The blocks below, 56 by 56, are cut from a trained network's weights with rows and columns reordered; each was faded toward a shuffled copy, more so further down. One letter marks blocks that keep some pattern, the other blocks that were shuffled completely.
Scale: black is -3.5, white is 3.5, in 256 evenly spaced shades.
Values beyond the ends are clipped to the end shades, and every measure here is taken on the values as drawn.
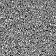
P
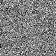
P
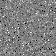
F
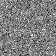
P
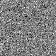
F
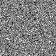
P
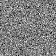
P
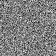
F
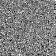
P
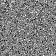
F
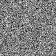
F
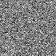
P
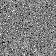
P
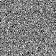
P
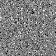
P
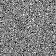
F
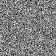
P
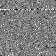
P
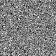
P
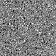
P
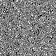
F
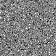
F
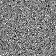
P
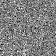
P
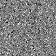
P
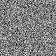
F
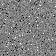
F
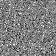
F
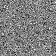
F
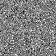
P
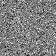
F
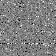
P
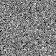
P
